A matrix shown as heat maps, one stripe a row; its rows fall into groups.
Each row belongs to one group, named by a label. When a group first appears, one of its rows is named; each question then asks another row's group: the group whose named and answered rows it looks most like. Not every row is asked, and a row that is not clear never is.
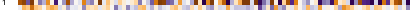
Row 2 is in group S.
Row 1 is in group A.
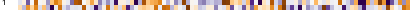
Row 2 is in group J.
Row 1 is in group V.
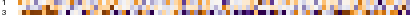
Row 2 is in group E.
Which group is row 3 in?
S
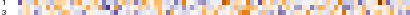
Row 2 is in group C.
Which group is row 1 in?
V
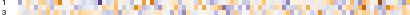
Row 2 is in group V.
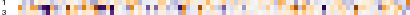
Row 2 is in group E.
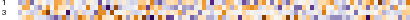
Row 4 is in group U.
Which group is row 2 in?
C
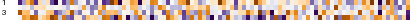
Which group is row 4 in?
S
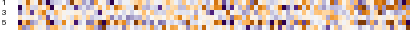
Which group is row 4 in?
J
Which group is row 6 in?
V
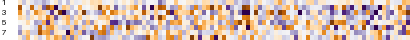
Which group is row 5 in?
J
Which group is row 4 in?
A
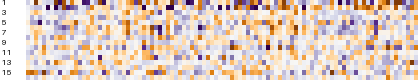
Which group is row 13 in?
E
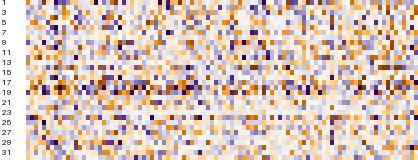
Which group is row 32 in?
J
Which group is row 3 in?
V
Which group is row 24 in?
J
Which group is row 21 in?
U
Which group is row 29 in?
E
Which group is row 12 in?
S
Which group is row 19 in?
C
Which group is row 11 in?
S
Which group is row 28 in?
C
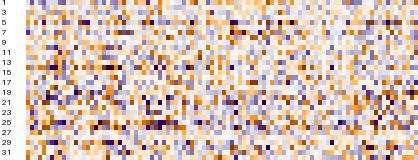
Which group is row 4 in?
S
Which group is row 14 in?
E
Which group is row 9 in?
V
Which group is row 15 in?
A
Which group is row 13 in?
A
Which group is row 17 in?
J
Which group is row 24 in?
A
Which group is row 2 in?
C
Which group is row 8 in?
A
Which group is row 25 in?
U
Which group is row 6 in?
V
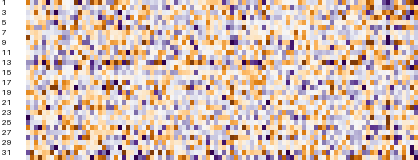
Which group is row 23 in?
S
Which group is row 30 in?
E
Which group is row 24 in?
V
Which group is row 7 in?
U
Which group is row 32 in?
S
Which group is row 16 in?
A
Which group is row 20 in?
U
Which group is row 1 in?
E
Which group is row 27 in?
U
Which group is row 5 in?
E
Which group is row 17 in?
C
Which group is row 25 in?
V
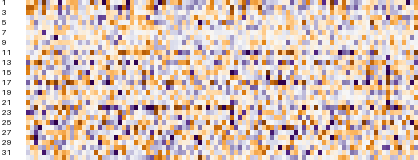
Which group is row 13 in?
S
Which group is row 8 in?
E
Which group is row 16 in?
V
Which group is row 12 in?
A
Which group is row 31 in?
C
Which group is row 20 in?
V
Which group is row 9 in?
C
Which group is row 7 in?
C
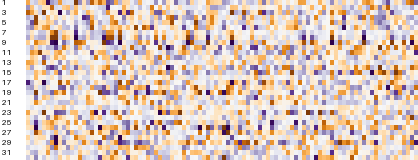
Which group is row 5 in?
J
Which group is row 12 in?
C
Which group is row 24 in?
E
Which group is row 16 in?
J
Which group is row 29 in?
J
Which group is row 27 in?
U
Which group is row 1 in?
E
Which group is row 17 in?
C
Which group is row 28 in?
E
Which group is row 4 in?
J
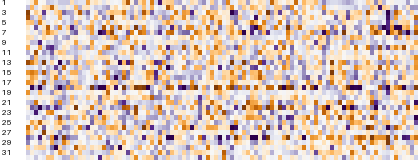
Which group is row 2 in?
A
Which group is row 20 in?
U
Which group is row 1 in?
U
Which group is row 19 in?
A
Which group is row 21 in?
J
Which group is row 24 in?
J
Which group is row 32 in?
U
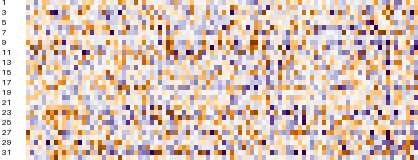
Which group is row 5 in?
V
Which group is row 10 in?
A
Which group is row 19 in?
S
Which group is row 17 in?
S
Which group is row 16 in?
V
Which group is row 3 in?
E
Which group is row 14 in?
S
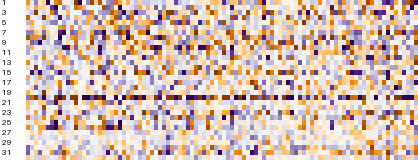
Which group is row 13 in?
V
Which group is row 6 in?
S
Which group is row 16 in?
A
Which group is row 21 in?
E
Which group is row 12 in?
V
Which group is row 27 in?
S
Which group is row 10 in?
U
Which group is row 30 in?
V
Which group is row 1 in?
E
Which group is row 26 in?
E
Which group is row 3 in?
J
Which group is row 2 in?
E
